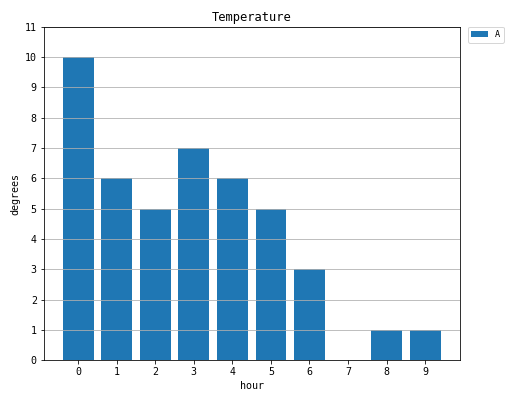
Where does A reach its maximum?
0
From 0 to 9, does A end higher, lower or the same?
lower
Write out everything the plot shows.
Title: Temperature
x-axis: hour, ticks 0 1 2 3 4 5 6 7 8 9
y-axis: degrees, ticks 0 1 2 3 4 5 6 7 8 9 10 11
Legend: A
Values:
A: 10 6 5 7 6 5 3 0 1 1
